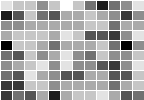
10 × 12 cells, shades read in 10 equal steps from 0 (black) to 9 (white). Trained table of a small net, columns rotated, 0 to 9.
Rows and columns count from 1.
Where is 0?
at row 5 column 1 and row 5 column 11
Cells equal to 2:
6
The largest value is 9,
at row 1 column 6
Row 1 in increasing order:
1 4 4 5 5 7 7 7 7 8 8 9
